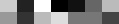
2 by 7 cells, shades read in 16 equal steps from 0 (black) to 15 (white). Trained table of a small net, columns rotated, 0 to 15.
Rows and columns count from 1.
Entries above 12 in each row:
1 1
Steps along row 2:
down up up down same down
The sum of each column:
21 5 26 13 8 13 15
